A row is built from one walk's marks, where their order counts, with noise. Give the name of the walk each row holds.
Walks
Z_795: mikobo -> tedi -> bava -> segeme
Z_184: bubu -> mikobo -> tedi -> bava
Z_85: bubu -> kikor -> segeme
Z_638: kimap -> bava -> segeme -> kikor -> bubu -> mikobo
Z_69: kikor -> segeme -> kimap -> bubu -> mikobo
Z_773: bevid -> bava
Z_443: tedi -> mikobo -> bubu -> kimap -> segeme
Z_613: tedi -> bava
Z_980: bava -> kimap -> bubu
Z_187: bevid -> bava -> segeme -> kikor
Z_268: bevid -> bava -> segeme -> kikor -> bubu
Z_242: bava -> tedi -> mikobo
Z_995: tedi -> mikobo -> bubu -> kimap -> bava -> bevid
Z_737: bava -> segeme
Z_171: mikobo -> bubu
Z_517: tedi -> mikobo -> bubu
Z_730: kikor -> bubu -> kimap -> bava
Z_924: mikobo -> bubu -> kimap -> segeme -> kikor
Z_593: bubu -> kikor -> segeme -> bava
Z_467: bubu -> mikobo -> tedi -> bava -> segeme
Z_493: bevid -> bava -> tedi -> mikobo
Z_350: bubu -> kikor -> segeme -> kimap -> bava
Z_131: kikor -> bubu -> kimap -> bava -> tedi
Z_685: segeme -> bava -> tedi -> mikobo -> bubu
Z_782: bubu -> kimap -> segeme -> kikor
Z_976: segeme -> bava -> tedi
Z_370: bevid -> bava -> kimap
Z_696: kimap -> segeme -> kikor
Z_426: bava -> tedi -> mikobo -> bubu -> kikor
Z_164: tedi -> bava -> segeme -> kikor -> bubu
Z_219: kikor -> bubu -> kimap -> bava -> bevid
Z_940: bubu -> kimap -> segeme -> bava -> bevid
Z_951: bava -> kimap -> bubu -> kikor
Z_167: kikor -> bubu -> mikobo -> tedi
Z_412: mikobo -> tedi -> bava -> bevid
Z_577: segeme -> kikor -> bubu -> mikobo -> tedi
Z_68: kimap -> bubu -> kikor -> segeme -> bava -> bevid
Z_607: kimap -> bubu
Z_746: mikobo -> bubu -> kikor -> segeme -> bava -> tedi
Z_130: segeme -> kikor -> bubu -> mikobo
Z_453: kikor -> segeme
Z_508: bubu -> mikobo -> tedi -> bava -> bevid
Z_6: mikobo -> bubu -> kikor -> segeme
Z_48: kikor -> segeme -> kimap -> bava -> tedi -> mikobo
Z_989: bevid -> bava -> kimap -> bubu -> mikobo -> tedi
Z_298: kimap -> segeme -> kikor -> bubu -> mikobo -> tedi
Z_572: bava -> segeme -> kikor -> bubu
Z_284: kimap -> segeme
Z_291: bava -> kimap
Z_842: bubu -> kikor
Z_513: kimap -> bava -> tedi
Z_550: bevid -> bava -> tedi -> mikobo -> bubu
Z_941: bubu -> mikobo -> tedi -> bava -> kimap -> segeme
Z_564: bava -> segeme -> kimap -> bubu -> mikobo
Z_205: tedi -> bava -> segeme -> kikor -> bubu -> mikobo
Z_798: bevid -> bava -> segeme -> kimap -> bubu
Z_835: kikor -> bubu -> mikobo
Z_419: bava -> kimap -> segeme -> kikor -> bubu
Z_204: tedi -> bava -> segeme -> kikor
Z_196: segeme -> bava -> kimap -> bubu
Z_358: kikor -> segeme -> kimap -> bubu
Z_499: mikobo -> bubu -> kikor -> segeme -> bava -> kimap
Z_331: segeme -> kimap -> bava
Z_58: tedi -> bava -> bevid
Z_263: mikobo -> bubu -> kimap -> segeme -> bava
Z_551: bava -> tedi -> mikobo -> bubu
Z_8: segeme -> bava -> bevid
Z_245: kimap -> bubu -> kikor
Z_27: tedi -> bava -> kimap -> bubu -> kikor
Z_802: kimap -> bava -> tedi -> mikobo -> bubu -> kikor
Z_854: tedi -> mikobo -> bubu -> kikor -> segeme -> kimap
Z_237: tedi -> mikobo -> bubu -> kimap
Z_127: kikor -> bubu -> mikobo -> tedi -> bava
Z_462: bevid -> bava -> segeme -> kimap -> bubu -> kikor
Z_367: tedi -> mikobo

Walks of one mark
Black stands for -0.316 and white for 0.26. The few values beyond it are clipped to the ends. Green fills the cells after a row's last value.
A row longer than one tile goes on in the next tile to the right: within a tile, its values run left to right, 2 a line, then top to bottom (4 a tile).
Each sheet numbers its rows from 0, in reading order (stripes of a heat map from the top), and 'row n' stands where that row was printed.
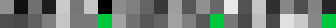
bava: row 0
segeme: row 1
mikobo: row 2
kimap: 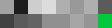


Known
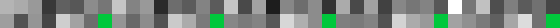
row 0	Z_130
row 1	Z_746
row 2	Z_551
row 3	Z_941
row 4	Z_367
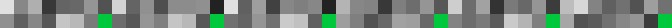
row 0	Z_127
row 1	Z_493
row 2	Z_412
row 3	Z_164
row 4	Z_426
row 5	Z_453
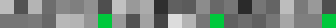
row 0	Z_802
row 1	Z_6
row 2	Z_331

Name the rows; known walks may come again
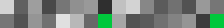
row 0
Z_550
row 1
Z_453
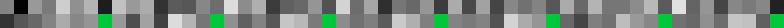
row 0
Z_291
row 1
Z_6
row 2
Z_127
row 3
Z_426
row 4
Z_941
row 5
Z_730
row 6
Z_412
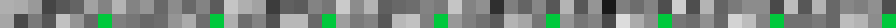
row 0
Z_85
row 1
Z_48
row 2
Z_577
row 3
Z_854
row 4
Z_205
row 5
Z_467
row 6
Z_995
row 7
Z_802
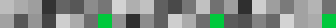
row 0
Z_130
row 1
Z_842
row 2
Z_607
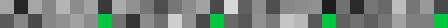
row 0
Z_513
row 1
Z_268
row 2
Z_493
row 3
Z_331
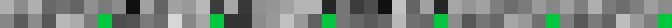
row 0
Z_69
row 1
Z_980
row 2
Z_370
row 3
Z_737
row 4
Z_358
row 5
Z_782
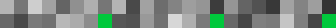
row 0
Z_245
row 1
Z_989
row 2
Z_8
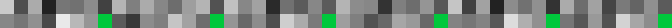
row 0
Z_184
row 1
Z_219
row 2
Z_746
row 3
Z_164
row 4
Z_551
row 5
Z_499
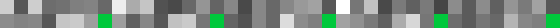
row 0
Z_237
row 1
Z_167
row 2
Z_940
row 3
Z_367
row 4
Z_419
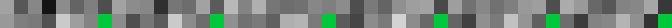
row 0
Z_685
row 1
Z_593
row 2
Z_298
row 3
Z_798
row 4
Z_462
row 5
Z_187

